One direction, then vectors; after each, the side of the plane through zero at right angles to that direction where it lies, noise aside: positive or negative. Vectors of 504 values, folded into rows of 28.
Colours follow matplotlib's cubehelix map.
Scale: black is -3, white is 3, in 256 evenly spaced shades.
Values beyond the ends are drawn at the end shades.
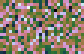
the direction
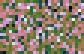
positive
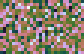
positive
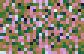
negative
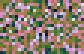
positive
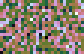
positive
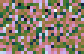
negative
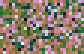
negative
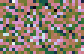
positive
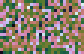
positive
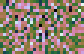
positive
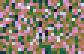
positive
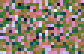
negative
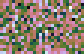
negative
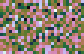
negative
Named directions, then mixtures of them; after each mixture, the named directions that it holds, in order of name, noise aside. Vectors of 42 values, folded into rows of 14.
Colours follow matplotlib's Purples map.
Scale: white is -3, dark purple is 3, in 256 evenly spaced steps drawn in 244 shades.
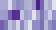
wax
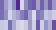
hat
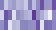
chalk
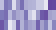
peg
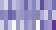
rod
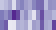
peg, rod, wax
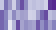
peg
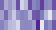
chalk, hat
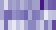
chalk, hat, rod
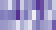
hat, wax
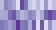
chalk, hat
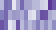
peg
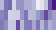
peg, wax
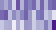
hat, peg, rod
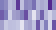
hat, peg
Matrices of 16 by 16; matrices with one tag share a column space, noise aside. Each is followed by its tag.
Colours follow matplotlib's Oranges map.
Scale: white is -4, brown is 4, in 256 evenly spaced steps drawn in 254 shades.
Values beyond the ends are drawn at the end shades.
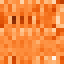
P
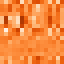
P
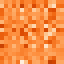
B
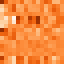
P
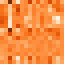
P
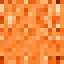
P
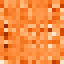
B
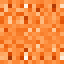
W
